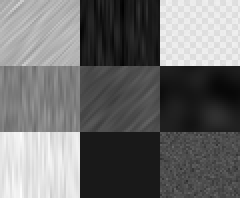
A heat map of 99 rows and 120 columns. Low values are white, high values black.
The table splits into 3 rows of 3 panels. Panel 1,1: low, slanting up to the right, faint in contrast. Panel 1,2: very high, streaked downward, faint in contrast. Panel 1,3: very low, checkered, faint in contrast. Panel 2,1: middling, streaked downward, faint in contrast. Panel 2,2: high, slanting up to the right, faint in contrast. Panel 2,3: very high, smooth, faint in contrast. Panel 3,1: very low, streaked downward, faint in contrast. Panel 3,2: very high, flat. Panel 3,3: high, fine-grained, faint in contrast.
